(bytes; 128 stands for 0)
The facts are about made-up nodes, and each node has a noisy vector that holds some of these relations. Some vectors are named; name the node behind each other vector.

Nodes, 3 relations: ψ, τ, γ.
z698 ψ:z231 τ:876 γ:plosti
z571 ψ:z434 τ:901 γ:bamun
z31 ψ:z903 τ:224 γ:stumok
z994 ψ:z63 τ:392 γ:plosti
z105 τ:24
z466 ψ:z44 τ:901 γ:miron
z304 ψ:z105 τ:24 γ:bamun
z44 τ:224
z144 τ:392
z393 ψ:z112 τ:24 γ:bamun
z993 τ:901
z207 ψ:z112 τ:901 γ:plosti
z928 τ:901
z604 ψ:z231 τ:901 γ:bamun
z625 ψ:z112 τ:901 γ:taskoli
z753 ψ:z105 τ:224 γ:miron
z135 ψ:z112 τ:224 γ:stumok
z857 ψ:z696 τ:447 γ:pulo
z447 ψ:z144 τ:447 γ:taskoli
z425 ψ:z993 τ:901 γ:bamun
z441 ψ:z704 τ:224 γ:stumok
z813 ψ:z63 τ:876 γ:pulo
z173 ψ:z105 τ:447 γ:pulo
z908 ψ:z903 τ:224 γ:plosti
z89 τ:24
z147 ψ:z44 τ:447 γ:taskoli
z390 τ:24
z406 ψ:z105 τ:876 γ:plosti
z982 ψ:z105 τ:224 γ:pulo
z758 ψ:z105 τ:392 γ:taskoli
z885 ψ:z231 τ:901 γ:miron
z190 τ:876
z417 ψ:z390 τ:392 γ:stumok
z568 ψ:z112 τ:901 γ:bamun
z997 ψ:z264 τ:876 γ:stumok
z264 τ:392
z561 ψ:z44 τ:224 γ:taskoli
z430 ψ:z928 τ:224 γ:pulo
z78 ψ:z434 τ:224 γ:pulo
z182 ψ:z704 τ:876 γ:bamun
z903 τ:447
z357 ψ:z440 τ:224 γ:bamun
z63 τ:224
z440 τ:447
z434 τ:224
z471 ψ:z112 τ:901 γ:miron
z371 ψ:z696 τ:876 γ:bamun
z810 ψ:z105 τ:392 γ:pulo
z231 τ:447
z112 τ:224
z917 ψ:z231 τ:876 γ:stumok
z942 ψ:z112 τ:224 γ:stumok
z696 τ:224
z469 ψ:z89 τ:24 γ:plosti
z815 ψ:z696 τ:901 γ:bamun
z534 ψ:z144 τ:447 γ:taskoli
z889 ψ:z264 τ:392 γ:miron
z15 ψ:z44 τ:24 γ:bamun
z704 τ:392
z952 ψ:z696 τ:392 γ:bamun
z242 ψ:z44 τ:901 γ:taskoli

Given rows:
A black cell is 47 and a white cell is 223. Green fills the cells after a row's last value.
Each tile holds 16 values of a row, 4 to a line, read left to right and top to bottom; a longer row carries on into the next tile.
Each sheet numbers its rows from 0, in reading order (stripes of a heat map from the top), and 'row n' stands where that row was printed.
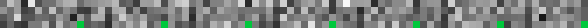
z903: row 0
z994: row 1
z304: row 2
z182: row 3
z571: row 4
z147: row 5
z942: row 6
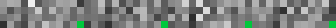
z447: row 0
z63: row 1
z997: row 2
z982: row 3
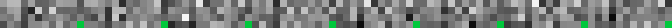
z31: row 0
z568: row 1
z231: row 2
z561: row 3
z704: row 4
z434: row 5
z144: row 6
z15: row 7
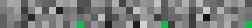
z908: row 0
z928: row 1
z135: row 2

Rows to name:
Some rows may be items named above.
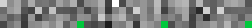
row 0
z441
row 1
z190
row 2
z31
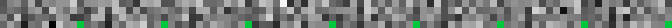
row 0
z928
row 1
z994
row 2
z469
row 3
z144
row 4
z112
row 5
z753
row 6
z207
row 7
z471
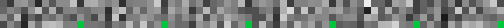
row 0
z885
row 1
z568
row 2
z357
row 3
z625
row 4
z857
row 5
z466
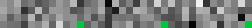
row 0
z357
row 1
z44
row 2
z704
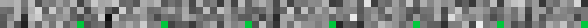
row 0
z758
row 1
z417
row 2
z696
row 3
z242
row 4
z231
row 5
z952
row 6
z304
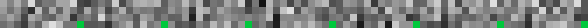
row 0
z173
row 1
z440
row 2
z393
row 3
z889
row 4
z928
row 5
z105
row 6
z810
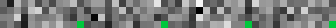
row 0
z889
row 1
z993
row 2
z813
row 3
z441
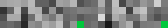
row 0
z994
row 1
z264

